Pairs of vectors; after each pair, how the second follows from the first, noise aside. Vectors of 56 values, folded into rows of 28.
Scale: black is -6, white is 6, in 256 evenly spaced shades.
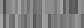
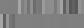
partly zeroed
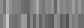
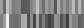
scaled up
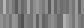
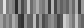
scaled up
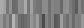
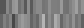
negated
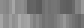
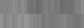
shrunk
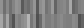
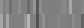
partly zeroed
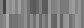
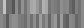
negated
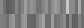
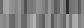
negated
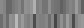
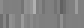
partly zeroed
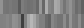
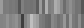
copied
